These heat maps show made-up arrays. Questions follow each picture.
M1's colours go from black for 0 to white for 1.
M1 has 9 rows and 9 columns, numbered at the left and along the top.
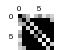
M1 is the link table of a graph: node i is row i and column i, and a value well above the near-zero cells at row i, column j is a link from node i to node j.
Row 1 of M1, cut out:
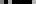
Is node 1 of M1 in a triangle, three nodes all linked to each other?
yes
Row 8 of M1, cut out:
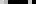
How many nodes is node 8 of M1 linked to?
3
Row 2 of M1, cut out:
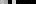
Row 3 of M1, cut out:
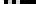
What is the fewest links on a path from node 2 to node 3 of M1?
1
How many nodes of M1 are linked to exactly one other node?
0
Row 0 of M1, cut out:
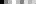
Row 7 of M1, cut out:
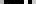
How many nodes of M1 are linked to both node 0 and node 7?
2
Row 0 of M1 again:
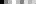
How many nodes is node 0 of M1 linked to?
8
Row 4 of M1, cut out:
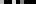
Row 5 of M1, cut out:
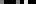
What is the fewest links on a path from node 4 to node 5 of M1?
1
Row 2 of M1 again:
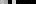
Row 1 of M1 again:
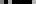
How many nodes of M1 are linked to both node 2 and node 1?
1
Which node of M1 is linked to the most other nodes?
node 0
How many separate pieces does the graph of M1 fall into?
1
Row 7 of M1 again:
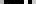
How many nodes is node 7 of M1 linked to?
3
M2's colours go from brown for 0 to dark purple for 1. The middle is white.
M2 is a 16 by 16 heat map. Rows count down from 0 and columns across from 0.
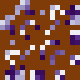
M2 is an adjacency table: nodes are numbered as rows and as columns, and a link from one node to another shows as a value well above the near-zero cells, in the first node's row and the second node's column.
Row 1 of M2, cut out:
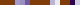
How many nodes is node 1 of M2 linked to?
7
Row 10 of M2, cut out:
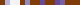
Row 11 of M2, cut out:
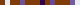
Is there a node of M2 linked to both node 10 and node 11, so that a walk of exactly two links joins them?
yes
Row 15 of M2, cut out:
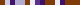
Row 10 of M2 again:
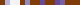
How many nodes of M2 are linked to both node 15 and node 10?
6
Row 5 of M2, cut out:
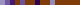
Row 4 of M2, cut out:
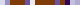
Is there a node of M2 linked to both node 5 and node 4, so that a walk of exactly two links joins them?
yes
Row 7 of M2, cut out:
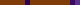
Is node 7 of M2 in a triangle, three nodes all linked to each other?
no
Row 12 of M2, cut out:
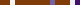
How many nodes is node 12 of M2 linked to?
4
